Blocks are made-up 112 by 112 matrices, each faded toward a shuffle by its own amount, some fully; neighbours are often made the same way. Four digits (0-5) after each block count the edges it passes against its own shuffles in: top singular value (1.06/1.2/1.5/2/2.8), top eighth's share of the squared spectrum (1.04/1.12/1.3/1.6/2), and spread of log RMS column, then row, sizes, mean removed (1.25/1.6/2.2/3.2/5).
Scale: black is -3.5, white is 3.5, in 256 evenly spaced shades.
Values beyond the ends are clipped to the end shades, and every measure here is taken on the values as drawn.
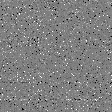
3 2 0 0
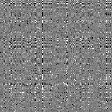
5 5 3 3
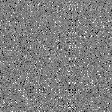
4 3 2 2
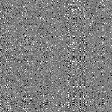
4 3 3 2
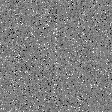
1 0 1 0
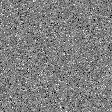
0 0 0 0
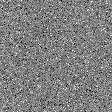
0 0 0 0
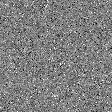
0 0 0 0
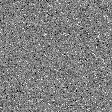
0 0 0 0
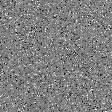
0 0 0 0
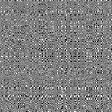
5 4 4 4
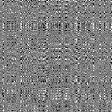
5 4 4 3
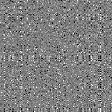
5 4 3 2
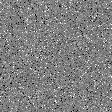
1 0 0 0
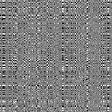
5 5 4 4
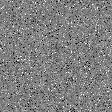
2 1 0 0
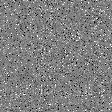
3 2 1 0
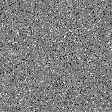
1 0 0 0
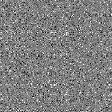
4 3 2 2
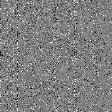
3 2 3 0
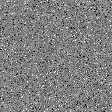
2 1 0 0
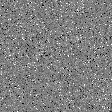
1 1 0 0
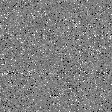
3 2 0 1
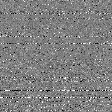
3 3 0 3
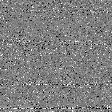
2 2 0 3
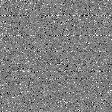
2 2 0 2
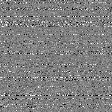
2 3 0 4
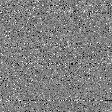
2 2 0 2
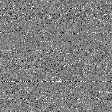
2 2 0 3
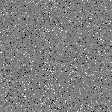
3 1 1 0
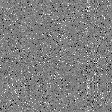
4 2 1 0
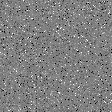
2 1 0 0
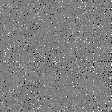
4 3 1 1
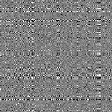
5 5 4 4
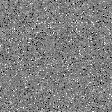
3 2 0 1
